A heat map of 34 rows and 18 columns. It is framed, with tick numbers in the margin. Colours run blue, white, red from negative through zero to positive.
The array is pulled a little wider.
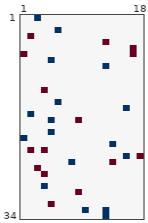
Stripes: none. Calmest part: top middle. Slope: none. Mirror symmetry: none. Roughest part: middle left. Grain: fine.
